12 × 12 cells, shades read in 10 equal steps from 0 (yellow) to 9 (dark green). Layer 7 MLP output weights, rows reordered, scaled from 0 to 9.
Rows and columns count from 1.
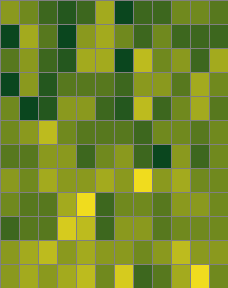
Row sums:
73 72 61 68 68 62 68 44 56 58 43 43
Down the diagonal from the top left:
4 3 7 6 4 6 4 0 6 5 4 5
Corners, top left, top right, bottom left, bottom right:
4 6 4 5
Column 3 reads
7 6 7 8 8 2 4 3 6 6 2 4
